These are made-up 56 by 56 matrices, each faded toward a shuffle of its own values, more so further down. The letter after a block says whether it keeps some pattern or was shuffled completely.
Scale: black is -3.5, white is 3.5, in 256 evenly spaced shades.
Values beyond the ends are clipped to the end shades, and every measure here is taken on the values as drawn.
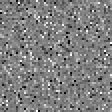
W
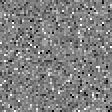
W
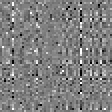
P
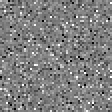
W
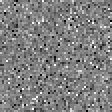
W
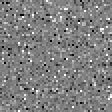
W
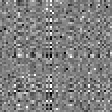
P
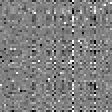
P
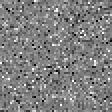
W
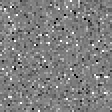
W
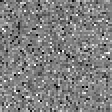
W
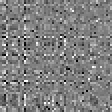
P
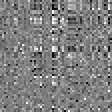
P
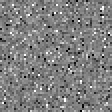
W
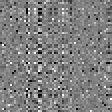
P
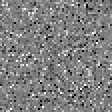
W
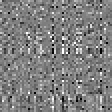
P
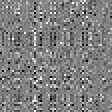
P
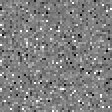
W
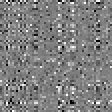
P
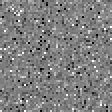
W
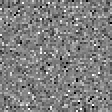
W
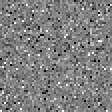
W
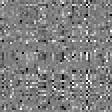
P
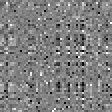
P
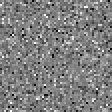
W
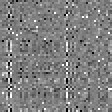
P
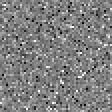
W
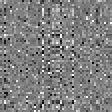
P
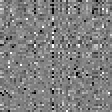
P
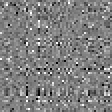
P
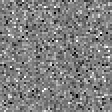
W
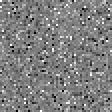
W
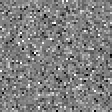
W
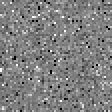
W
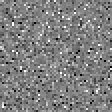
W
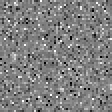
W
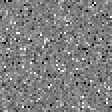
W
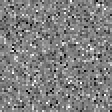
W
